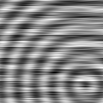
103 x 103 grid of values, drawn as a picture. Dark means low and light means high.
Slope: none. Stripes: horizontal, repeating 9 times. Rings: centred on the bottom right. Average level on the scale: 50%.
